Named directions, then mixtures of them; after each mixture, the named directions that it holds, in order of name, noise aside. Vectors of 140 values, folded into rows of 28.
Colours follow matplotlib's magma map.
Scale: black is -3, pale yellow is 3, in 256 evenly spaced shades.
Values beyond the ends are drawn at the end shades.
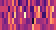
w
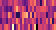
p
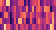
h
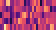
h, p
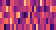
h, p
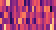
h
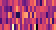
p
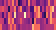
w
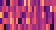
h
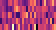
p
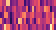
h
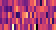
p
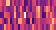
h, w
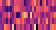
h, p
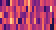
h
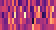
w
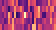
p, w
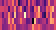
w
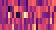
p, w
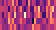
w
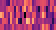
h, w
